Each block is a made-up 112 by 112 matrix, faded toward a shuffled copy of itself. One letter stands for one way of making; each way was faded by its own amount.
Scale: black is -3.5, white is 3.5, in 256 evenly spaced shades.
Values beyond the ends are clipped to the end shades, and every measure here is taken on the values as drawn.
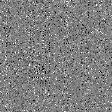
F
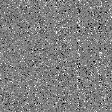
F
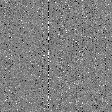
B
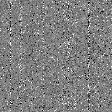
B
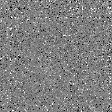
F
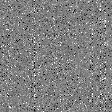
F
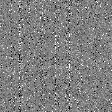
B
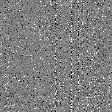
B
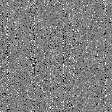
B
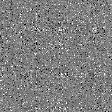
F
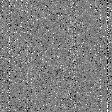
B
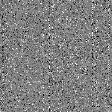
B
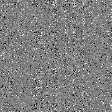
F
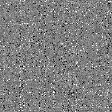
F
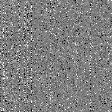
B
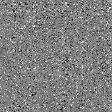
F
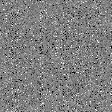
F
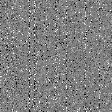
B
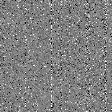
B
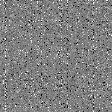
F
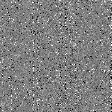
F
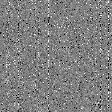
B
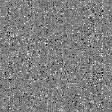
F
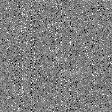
B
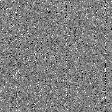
B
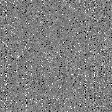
F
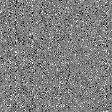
F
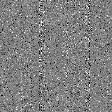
B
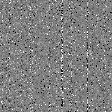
B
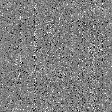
B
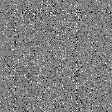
F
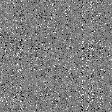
F
